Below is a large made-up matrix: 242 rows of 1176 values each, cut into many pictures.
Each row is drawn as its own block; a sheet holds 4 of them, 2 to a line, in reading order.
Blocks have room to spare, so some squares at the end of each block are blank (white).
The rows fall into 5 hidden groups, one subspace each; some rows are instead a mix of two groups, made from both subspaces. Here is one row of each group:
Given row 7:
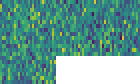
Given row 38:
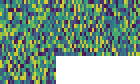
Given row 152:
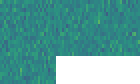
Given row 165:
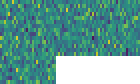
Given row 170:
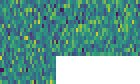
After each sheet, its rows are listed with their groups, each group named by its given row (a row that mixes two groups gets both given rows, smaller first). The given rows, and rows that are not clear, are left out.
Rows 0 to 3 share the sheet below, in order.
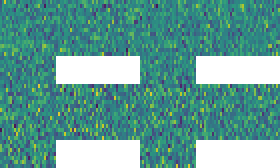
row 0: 165
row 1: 38
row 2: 38
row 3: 152
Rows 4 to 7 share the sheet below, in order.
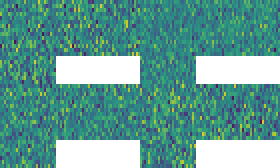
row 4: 38
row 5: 7 and 170
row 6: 152
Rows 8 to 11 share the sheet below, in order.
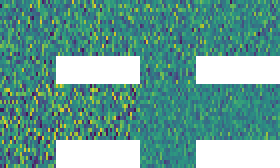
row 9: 152
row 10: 152
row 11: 152 and 165
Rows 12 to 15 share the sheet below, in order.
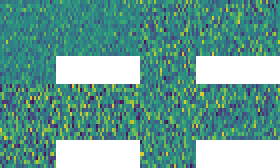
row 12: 152
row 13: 152
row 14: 165
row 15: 170
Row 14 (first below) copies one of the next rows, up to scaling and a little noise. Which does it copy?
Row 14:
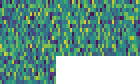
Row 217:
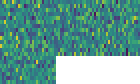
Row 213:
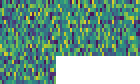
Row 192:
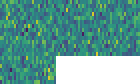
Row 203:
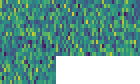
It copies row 213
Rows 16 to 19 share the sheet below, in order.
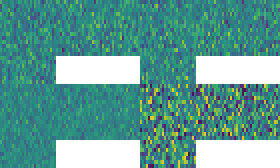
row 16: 7
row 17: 38 and 165
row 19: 38
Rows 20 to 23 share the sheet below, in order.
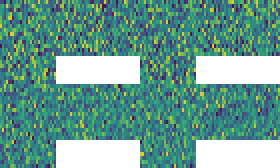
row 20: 38
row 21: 38
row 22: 152
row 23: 170
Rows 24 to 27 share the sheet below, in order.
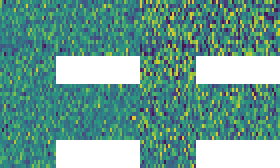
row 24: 165
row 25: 165
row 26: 152
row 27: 152
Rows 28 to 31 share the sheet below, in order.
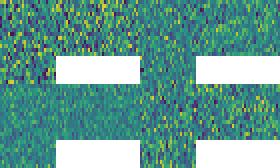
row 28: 38
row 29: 170
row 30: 152
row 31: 7
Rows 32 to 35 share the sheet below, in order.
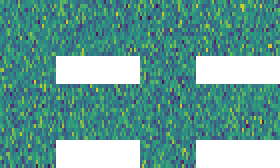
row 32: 170
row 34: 152
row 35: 7
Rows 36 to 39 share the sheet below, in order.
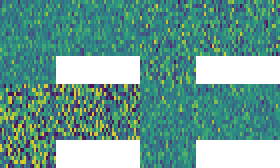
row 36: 165 and 170
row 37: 38
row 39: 7
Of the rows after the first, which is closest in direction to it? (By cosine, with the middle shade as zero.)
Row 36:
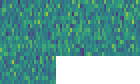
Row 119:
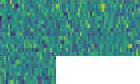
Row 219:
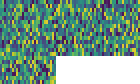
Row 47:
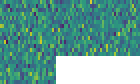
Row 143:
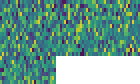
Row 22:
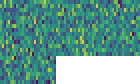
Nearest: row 143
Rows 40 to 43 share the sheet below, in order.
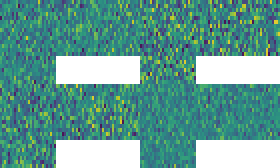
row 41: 165
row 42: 7
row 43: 170
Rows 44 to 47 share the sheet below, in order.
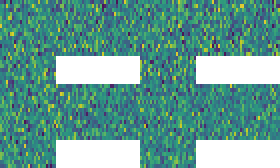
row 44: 38
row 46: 170
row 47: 152
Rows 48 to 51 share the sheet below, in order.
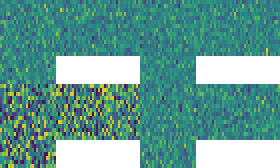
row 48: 165 and 170
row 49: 165
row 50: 38
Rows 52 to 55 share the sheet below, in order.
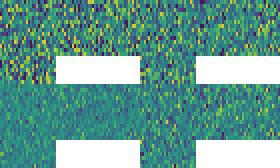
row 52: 38
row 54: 170
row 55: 170
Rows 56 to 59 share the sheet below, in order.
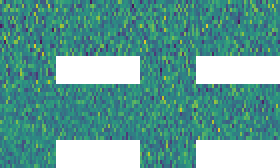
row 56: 152
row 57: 152
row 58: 165
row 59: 7
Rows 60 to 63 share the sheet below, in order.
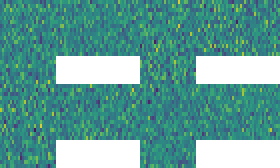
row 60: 152
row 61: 38
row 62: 152
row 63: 7 and 38
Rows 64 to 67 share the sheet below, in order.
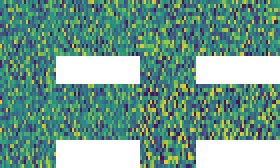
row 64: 38
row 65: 165
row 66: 38
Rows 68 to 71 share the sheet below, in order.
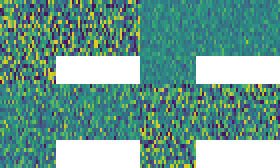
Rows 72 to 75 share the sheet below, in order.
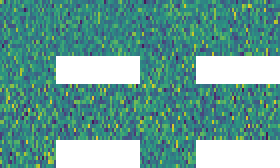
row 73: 165
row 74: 165
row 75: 165
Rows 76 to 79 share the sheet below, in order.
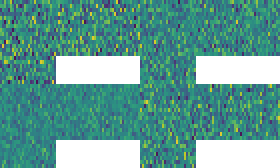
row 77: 38
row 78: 7
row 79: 165
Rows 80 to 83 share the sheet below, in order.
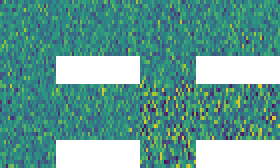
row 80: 152 and 165
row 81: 7
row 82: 38
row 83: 152
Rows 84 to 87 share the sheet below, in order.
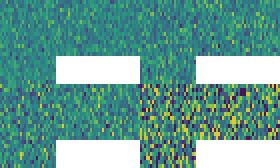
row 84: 170
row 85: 7
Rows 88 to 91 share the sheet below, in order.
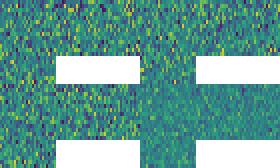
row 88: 38 and 170
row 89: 170
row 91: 38
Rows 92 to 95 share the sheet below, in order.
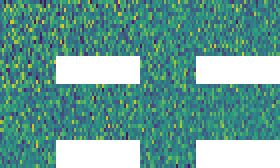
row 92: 152
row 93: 38
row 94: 165
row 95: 152
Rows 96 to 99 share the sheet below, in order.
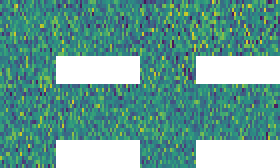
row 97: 165
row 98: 152
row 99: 165
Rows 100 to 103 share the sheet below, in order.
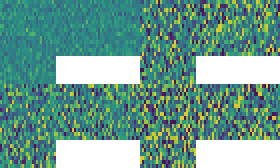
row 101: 170
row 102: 38
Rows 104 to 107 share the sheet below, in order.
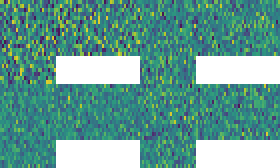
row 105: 7
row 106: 170
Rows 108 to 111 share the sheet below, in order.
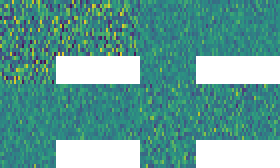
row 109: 152
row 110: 170
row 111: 38
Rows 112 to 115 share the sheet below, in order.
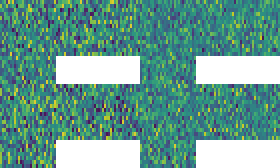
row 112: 170
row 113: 7
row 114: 7
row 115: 38
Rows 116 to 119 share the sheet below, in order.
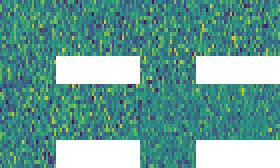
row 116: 7
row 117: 165
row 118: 165
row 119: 38
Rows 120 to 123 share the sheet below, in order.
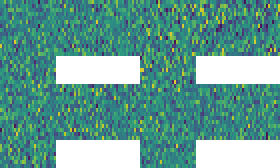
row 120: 38
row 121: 170
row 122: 38
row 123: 165
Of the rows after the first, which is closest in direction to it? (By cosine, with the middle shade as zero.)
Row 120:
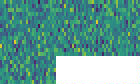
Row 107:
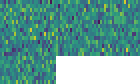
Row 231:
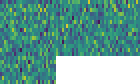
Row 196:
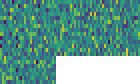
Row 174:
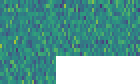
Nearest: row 174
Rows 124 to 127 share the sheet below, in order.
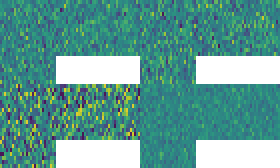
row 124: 165 and 170
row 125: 7
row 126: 170
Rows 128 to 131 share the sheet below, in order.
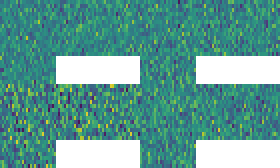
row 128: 170
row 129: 38
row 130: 170
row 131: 7
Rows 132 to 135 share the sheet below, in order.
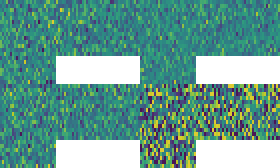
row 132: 170
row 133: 170
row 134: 152
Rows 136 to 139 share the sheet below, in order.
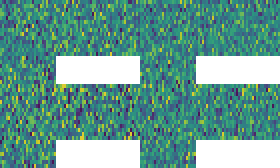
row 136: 165
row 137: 152
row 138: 170
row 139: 38 and 170
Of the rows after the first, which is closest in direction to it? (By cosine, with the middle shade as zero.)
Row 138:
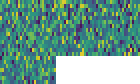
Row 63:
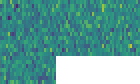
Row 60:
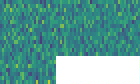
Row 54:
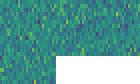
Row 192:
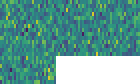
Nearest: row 54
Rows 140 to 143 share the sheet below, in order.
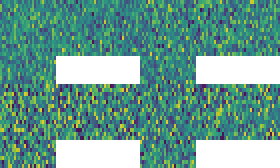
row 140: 7
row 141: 170
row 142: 170
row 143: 170
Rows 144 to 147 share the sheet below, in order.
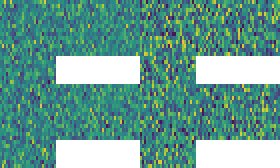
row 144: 38 and 152
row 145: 165
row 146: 7
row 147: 165
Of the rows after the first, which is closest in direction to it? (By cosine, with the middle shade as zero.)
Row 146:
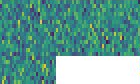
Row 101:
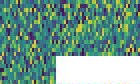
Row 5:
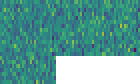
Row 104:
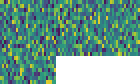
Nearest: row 5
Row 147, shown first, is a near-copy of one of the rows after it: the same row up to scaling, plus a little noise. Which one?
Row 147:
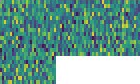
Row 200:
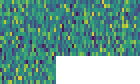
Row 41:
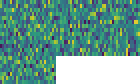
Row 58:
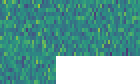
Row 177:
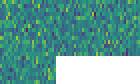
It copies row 200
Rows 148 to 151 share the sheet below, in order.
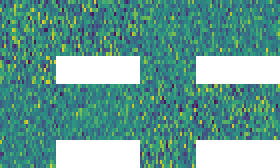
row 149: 165
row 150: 170
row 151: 7
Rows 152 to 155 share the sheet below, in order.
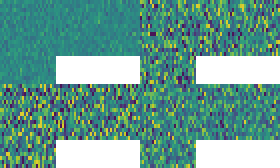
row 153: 38
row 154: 152
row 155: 152
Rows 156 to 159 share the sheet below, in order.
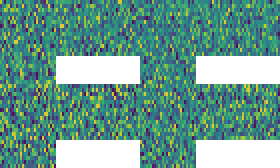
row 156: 152
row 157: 165
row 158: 152
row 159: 170
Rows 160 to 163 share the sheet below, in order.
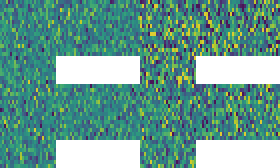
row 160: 170
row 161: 38
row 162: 152
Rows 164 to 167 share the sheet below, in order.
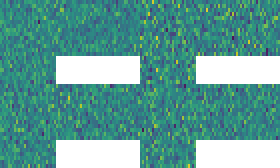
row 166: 170
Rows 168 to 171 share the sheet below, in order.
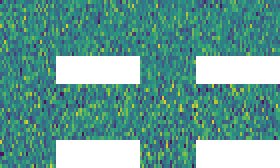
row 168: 152
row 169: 7 and 170
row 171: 7
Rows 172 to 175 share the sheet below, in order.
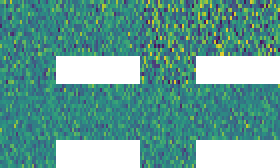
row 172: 38
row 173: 170
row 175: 7
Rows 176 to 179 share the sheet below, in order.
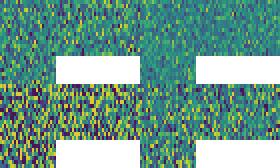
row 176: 170
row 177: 165
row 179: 38
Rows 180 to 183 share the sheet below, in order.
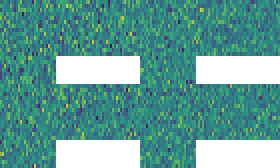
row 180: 7 and 152
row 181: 170
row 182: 170
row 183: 152
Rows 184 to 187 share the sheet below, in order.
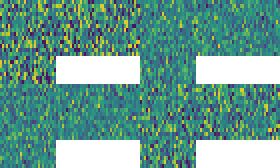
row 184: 38
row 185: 7
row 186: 152
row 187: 38
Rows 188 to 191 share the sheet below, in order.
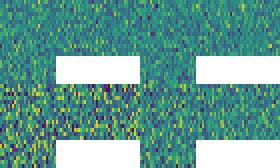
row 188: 38
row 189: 38
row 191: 152
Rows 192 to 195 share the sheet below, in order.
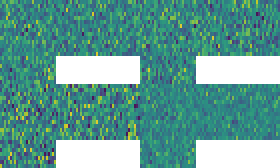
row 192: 165
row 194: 165
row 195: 165
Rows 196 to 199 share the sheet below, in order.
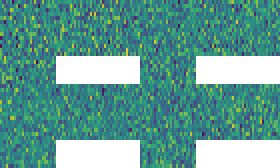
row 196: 165
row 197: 38
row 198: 38
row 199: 7
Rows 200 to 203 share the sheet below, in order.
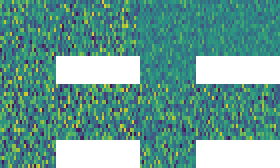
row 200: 165
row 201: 152
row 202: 170
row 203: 165
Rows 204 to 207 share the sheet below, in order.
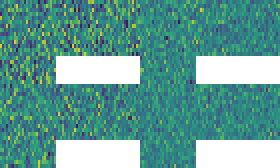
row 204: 38
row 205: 170
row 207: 170
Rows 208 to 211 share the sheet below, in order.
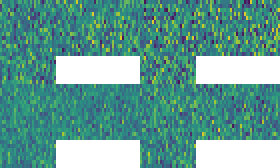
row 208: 7
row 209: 170
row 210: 7
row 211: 7
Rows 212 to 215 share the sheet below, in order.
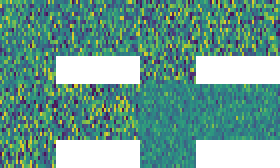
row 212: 165
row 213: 165
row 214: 7
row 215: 170
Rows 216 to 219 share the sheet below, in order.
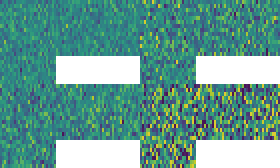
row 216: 152
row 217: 165
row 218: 7
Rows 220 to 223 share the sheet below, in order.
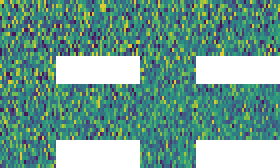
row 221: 170
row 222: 152
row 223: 7
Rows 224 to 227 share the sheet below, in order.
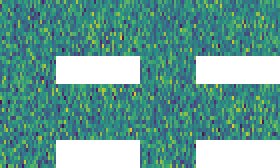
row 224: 7
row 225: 7
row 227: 7
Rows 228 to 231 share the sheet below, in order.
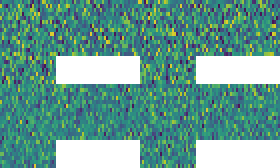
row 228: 7
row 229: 152 and 165
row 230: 170
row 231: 152
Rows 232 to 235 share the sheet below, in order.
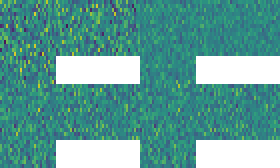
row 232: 152
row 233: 152
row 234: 38
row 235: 38
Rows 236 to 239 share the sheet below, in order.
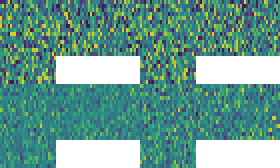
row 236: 38
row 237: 38
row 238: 152
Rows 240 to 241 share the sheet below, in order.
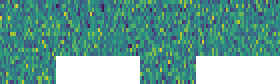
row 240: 38
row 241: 152
